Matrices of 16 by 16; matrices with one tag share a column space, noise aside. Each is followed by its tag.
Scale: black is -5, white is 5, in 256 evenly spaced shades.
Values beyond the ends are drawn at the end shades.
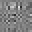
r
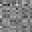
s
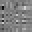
r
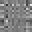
s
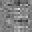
s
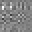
r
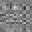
r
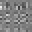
r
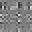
r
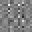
s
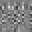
r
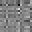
s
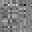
s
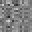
s
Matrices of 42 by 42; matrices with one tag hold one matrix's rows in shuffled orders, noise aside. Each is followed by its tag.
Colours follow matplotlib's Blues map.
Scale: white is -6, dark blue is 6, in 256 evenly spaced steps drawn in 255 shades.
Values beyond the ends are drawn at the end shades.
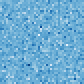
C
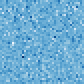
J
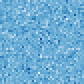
C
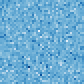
C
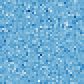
C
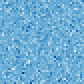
J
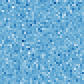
J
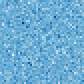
J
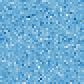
C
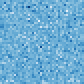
C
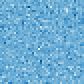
C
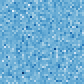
J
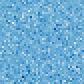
J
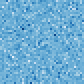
J
